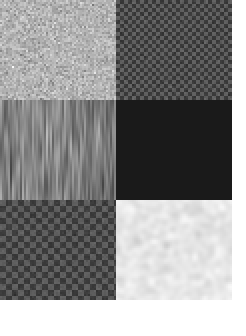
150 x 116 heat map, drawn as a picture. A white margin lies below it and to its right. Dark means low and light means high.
It is made of 3 by 2 panels. Panel 1,1: high, fine-grained. Panel 1,2: low, checkered. Panel 2,1: middling, streaked downward. Panel 2,2: very low, flat. Panel 3,1: low, checkered. Panel 3,2: very high, blotchy, faint in contrast.
